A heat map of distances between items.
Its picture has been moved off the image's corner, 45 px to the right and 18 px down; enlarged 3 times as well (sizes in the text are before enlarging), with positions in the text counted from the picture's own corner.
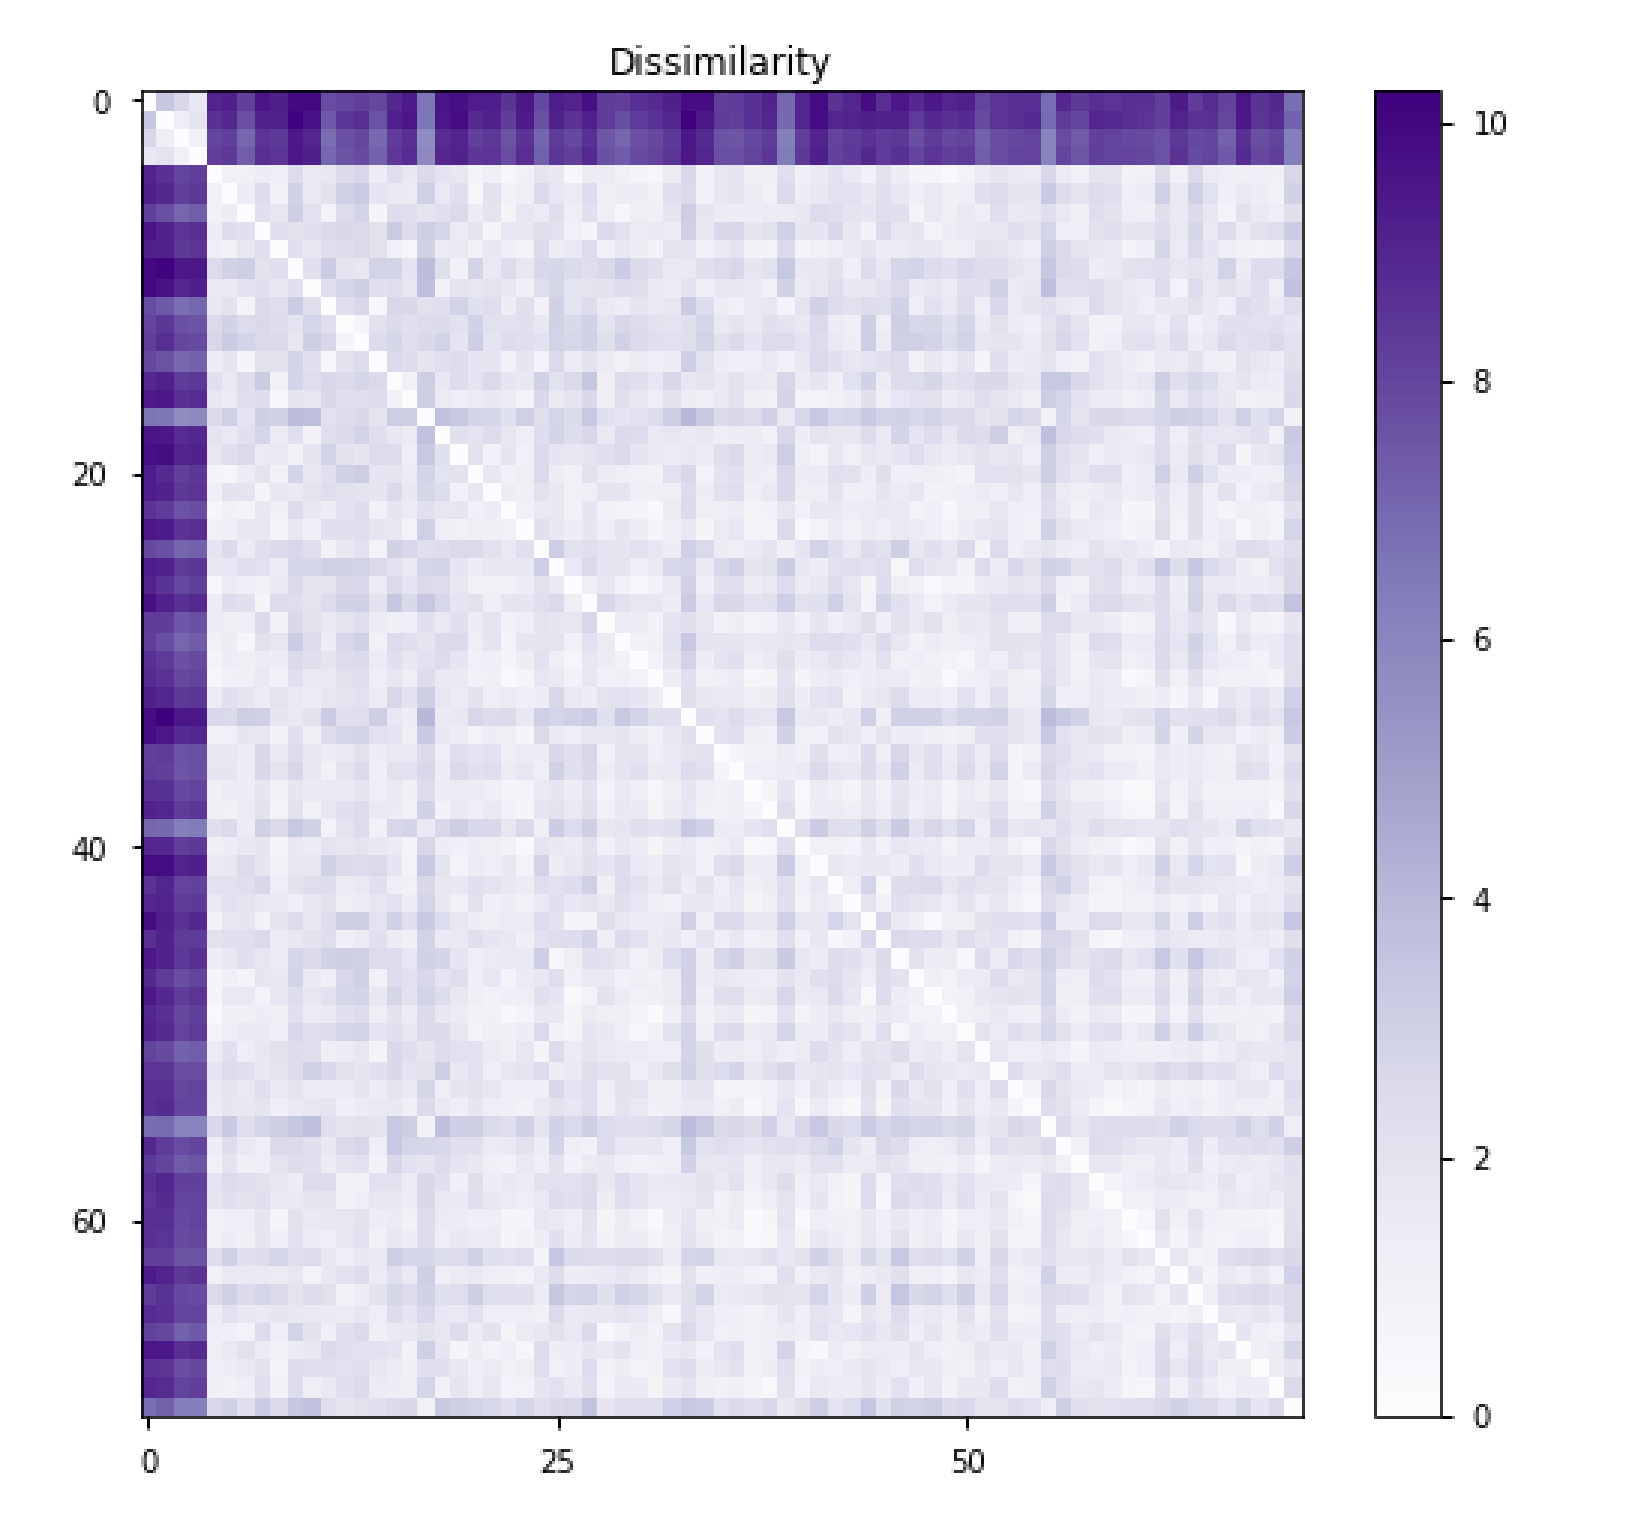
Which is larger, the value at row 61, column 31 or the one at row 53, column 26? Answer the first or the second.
the second
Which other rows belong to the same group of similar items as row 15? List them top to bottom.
4, 5, 6, 7, 8, 9, 10, 11, 12, 13, 14, 16, 17, 18, 19, 20, 21, 22, 23, 24, 25, 26, 27, 28, 29, 30, 31, 32, 33, 34, 35, 36, 37, 38, 39, 40, 41, 42, 43, 44, 45, 46, 47, 48, 49, 50, 51, 52, 53, 54, 55, 56, 57, 58, 59, 60, 61, 62, 63, 64, 65, 66, 67, 68, 69, 70
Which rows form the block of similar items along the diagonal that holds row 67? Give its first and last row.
4 to 70
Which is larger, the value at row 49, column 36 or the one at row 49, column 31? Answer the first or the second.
the first
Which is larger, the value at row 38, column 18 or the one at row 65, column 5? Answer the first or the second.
the second
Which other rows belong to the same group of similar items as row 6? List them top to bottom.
4, 5, 7, 8, 9, 10, 11, 12, 13, 14, 15, 16, 17, 18, 19, 20, 21, 22, 23, 24, 25, 26, 27, 28, 29, 30, 31, 32, 33, 34, 35, 36, 37, 38, 39, 40, 41, 42, 43, 44, 45, 46, 47, 48, 49, 50, 51, 52, 53, 54, 55, 56, 57, 58, 59, 60, 61, 62, 63, 64, 65, 66, 67, 68, 69, 70
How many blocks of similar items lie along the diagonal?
2
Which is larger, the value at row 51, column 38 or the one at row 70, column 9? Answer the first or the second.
the second
